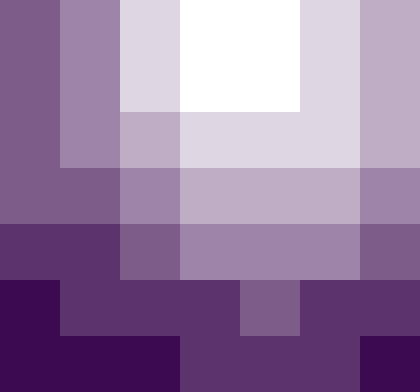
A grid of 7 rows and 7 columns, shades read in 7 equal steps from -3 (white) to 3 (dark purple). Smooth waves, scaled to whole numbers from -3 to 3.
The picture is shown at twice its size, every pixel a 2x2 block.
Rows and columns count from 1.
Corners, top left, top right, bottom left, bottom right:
1 -1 3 3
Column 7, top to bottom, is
-1 -1 -1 0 1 2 3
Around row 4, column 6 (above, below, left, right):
-2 0 -1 0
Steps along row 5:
same down down same same up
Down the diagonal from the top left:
1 0 -1 -1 0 2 3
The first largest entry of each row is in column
1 1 1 1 1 1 1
